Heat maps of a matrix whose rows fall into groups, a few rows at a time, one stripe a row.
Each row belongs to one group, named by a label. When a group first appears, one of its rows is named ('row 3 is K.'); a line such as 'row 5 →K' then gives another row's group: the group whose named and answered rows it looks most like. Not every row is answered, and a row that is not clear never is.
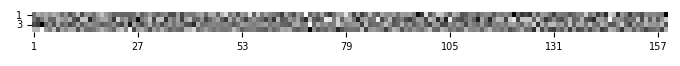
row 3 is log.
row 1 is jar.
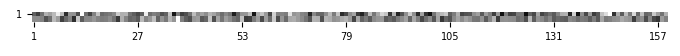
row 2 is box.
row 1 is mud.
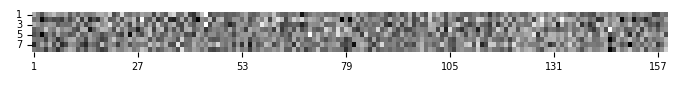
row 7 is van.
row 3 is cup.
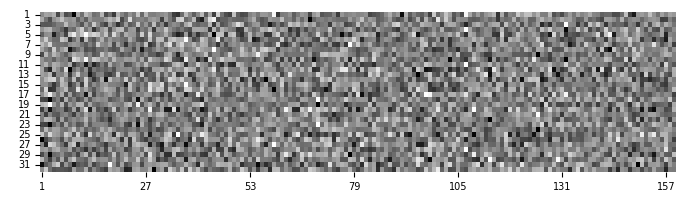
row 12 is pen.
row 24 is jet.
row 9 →jet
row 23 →log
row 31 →van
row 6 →box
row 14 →box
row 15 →box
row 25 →mud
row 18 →log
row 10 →pen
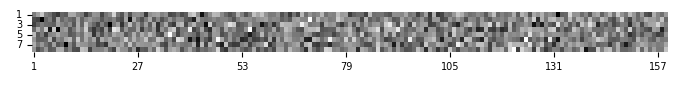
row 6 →pen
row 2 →log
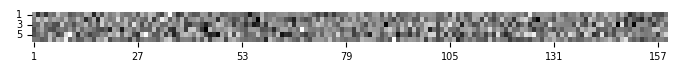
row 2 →box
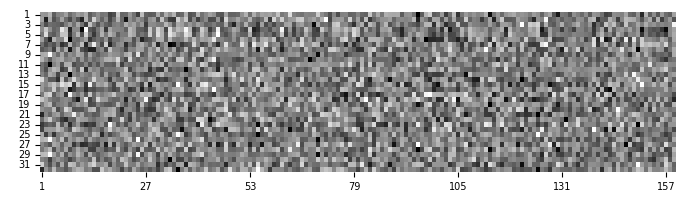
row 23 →van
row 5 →box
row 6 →pen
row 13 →pen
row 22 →cup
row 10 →cup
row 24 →jar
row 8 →van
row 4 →box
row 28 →van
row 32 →jet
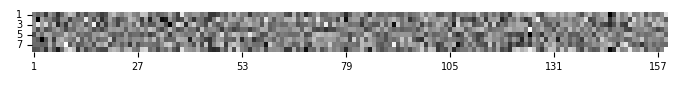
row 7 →jet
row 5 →jet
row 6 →pen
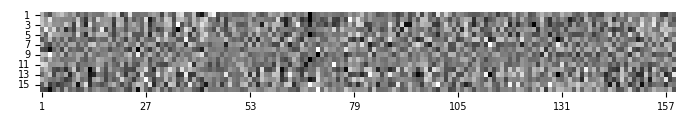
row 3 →mud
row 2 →mud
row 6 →van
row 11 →jet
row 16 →log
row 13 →van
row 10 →mud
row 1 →cup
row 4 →jet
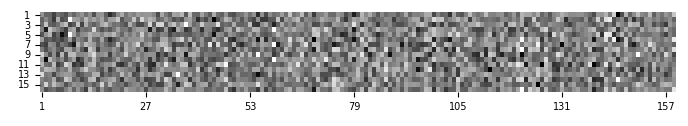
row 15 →jet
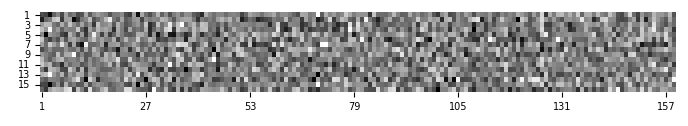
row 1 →log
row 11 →mud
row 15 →log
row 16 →mud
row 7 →box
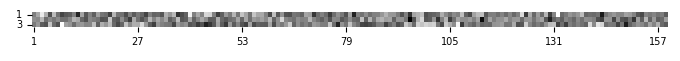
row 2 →van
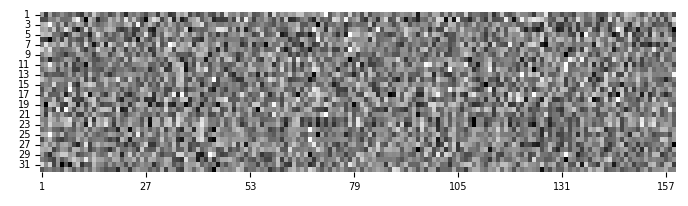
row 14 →cup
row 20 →van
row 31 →mud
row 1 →box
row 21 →box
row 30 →pen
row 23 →mud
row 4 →jar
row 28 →van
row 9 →cup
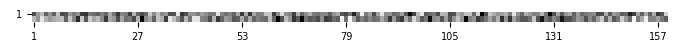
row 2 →mud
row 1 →van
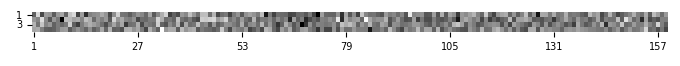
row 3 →mud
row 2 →pen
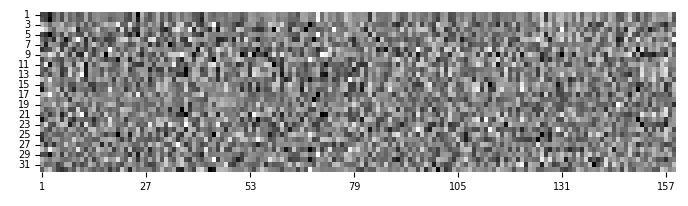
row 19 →jar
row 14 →mud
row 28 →mud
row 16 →van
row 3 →cup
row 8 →van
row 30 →cup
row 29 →log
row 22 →van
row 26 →jet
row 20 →mud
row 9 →box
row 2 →log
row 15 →van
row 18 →pen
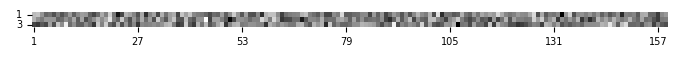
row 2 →cup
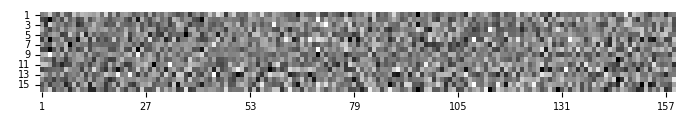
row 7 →pen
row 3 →box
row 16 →van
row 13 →cup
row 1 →pen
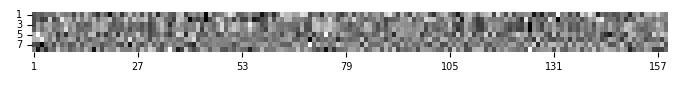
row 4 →jet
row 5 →jet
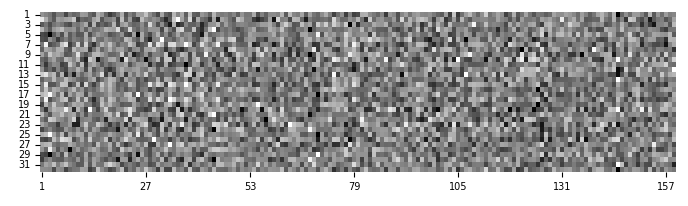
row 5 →log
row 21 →cup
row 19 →jet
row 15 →box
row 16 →jet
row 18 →box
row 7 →box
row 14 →jar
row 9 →mud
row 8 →jar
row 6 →pen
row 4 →cup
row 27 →mud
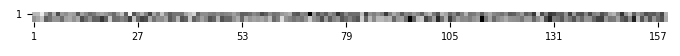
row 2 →van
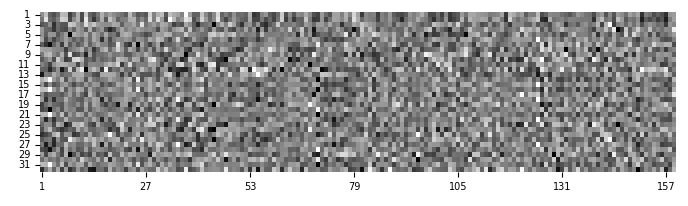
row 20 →log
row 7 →log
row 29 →pen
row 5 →pen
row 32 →van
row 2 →box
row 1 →box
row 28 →log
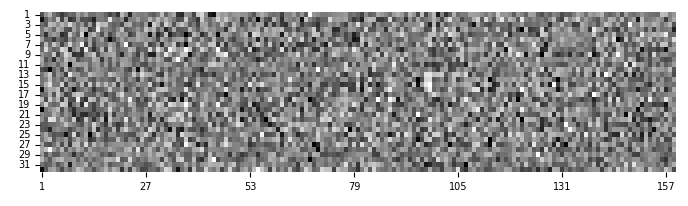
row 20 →van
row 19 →box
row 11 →pen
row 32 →jet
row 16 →van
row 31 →pen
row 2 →van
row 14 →van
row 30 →cup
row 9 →jar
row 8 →box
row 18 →mud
